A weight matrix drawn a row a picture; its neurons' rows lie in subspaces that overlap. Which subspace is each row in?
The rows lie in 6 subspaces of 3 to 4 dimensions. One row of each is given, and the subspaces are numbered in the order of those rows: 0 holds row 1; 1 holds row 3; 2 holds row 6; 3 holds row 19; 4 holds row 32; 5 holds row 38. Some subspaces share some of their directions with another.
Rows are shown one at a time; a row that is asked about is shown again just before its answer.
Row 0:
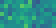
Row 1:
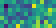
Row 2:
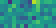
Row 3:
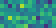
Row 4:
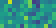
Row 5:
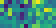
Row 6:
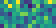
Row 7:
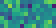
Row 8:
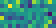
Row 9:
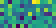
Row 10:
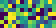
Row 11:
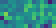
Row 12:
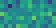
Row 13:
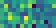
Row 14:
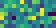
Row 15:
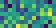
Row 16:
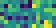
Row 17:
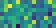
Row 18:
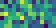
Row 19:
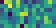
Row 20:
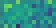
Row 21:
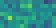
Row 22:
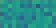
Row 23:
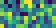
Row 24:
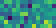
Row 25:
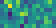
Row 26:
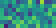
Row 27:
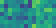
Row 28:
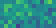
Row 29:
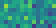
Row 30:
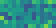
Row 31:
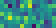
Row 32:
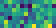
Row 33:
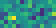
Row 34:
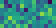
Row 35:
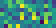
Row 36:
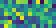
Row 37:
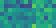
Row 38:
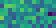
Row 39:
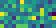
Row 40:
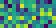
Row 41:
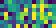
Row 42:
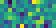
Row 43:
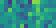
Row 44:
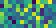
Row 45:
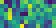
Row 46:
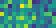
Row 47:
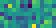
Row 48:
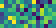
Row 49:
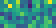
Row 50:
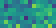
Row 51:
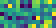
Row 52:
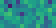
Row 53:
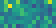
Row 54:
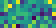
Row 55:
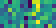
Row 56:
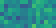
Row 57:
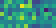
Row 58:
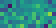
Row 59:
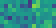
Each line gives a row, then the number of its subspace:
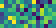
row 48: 1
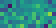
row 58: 2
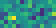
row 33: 5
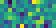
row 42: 2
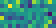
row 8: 5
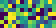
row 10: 5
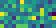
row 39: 5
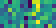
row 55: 2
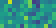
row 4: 2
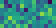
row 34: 1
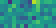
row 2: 2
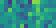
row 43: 2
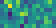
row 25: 3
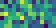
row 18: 0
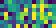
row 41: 3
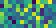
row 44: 1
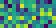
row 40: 1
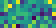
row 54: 5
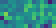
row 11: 3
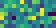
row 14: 5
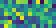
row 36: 0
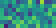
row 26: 0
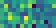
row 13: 3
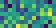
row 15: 1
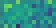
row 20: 0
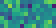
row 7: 4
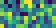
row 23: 2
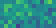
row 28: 0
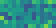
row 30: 3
